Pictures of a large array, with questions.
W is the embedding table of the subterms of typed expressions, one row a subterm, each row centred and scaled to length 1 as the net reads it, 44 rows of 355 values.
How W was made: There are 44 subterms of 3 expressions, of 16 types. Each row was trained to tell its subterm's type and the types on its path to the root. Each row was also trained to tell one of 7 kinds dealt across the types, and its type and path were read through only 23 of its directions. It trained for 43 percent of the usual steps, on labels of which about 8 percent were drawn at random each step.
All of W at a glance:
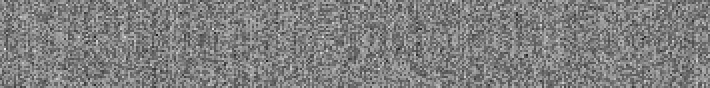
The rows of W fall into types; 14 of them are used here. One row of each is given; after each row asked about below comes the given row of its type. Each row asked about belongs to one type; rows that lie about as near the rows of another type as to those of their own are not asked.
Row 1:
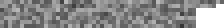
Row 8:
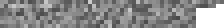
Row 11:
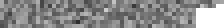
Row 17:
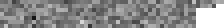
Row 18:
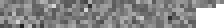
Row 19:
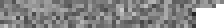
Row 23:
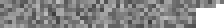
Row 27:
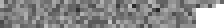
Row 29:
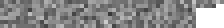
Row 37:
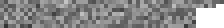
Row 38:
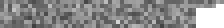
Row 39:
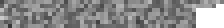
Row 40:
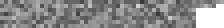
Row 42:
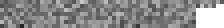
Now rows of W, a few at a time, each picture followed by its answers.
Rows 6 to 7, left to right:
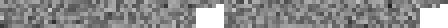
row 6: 27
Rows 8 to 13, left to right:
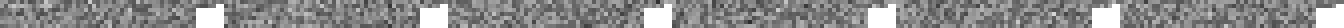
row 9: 38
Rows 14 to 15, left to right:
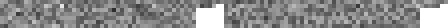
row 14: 8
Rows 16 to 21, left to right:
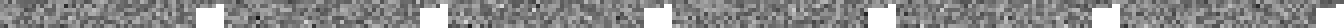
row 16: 29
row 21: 8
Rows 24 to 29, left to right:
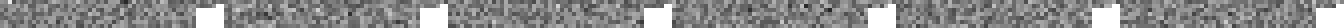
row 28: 27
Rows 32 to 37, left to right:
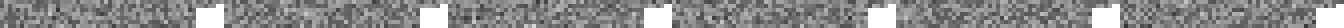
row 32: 38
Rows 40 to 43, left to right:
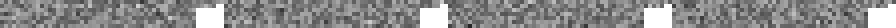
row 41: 27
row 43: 23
